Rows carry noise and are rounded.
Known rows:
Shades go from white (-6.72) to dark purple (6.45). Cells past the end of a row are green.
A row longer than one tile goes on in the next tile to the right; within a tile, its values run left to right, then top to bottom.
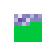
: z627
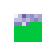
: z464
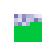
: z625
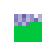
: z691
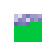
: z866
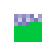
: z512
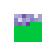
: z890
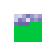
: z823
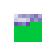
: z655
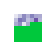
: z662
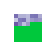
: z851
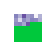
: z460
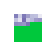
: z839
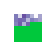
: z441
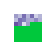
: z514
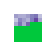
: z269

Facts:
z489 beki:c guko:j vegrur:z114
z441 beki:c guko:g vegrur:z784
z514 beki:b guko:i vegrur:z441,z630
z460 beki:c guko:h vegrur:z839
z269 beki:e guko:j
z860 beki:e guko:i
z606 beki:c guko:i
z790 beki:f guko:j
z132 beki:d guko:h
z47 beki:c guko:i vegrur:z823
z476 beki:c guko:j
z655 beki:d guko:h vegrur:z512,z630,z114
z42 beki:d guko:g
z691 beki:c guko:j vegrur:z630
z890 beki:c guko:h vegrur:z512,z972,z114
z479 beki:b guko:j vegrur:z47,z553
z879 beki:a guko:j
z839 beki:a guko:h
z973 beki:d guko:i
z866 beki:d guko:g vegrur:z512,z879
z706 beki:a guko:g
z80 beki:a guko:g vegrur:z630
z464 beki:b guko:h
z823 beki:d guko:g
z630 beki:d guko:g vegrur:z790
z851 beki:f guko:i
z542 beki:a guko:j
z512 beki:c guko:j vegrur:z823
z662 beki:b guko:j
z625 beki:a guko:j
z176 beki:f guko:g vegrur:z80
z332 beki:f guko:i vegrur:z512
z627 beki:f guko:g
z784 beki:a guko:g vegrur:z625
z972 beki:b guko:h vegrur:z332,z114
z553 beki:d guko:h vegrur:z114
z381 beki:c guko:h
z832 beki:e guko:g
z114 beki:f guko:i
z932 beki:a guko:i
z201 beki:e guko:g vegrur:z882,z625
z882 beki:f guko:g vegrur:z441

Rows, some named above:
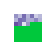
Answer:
z514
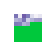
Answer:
z784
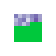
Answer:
z790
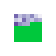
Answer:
z932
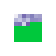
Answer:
z972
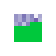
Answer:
z476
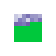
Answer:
z866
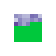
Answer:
z973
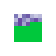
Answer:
z201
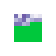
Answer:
z784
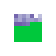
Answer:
z47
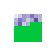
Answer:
z479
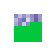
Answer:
z790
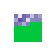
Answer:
z176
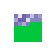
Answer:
z176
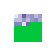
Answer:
z464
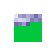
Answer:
z132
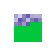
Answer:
z832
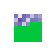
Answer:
z882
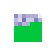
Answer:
z542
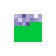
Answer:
z381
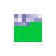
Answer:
z839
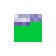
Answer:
z553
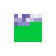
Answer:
z80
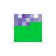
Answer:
z441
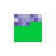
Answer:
z860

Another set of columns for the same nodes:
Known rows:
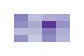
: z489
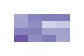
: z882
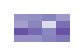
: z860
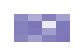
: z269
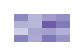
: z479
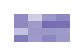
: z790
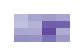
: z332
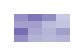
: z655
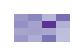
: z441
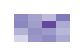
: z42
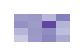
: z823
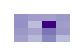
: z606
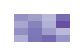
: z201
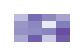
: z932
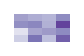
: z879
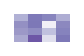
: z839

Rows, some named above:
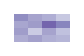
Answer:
z553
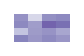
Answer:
z790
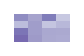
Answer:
z972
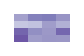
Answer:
z514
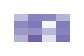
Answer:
z839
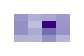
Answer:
z606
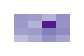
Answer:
z973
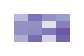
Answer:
z932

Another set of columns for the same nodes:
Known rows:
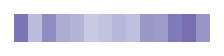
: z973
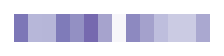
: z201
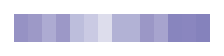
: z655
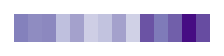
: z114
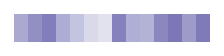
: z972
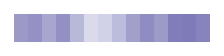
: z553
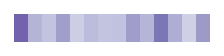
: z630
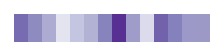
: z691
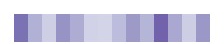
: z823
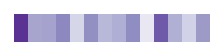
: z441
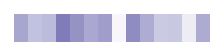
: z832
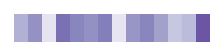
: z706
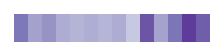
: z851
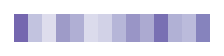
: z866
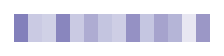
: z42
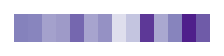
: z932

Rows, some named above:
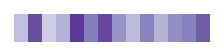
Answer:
z542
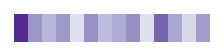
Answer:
z441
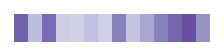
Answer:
z514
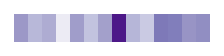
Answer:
z479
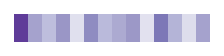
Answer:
z441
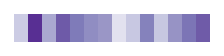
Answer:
z839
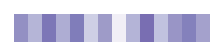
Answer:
z860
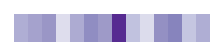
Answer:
z662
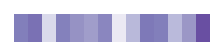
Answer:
z80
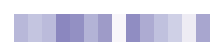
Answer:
z832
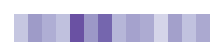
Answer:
z269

